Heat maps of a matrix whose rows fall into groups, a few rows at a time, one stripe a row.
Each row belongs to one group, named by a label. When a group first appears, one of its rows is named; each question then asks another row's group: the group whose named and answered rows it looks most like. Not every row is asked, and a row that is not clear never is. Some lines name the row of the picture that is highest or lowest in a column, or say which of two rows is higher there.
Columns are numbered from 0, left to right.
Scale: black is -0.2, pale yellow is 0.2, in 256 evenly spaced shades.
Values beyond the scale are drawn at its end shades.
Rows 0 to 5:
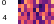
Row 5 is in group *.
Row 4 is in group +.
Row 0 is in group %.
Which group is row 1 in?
*
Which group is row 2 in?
*
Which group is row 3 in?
+
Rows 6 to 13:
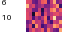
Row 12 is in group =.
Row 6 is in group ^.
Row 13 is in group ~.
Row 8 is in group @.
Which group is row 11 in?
%
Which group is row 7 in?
+
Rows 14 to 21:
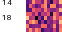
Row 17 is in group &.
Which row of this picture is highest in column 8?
15
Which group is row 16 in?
%
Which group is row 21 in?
*
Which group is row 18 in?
@
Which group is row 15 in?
^
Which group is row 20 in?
^
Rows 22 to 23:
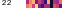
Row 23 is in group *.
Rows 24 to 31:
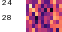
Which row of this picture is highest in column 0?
28
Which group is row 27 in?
=
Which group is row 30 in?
=
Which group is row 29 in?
@
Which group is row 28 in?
@
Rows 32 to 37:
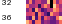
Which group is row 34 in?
=
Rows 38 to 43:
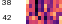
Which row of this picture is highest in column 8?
41
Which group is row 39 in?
@
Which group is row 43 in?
~
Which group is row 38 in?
@
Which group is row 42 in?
~
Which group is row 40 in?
@
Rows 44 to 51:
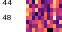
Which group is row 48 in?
^
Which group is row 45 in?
+
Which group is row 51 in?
%
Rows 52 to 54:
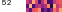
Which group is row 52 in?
%
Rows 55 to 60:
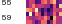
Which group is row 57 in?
*
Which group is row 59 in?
&
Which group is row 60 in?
^
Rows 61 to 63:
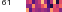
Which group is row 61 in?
^
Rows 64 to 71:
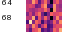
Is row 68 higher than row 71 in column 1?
Yes
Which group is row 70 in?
%
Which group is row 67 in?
=
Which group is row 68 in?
%
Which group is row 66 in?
&
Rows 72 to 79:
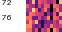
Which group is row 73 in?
&
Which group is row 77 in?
*
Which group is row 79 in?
&
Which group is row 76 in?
&
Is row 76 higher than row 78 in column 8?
No
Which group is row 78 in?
@
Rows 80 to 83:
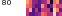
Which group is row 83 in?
^
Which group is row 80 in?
&
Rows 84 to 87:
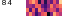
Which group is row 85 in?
=
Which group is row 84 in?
~
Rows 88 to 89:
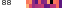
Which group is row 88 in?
&
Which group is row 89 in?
+
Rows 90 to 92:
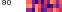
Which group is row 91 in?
*
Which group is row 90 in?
@
